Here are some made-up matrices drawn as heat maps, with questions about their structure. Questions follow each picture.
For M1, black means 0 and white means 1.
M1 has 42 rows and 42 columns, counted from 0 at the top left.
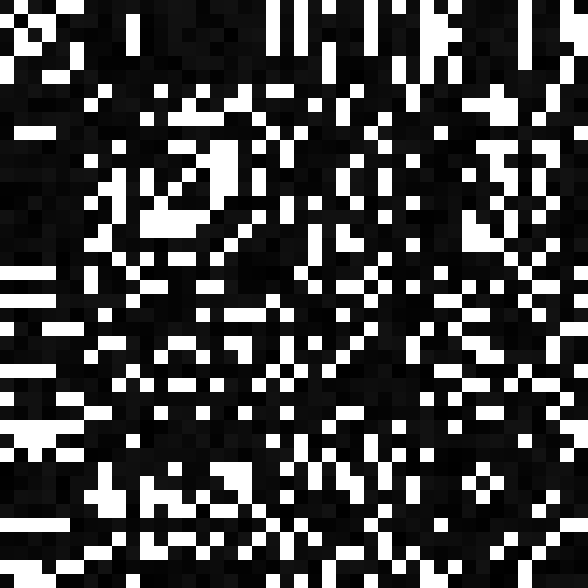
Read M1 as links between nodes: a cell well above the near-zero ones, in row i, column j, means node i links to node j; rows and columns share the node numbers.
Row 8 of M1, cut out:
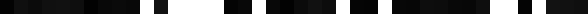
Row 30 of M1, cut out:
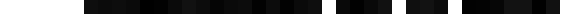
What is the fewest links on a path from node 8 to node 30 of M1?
5
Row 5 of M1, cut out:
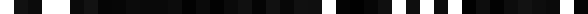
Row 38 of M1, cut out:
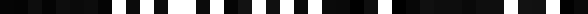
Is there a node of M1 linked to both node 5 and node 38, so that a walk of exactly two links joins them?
no
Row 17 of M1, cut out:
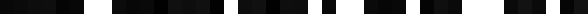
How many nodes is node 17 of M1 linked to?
11
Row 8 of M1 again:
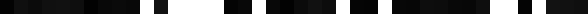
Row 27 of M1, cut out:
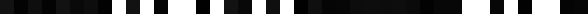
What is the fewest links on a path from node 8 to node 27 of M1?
1
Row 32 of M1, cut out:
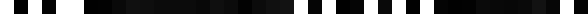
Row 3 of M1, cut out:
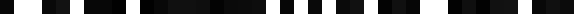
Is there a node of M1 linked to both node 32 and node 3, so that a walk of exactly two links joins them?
yes
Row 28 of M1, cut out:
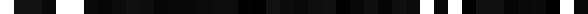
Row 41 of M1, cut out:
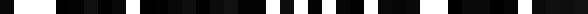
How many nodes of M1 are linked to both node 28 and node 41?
1
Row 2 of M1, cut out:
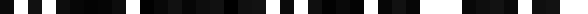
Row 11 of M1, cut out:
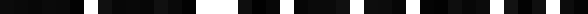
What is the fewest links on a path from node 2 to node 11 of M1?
3
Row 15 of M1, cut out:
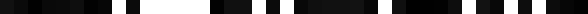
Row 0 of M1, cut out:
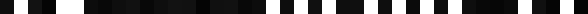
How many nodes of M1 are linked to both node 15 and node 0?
0
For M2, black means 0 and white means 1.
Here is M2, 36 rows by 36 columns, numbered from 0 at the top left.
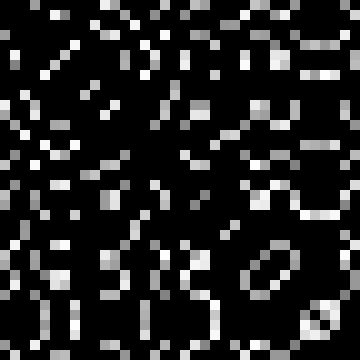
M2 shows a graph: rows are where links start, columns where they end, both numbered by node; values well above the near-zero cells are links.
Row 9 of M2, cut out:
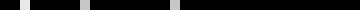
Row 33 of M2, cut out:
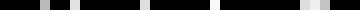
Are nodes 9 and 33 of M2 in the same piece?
no
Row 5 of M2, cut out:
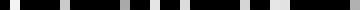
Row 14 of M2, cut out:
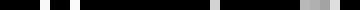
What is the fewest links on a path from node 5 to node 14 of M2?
3
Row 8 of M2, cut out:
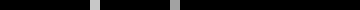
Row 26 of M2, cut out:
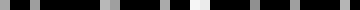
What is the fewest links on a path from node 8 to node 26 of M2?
5
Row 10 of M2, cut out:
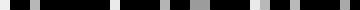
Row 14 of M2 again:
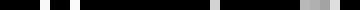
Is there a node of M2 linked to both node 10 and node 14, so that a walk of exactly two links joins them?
no
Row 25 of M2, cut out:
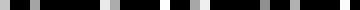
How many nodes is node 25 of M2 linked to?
10
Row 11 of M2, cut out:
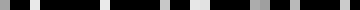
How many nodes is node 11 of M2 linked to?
10
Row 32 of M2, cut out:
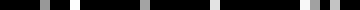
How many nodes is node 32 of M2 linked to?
7
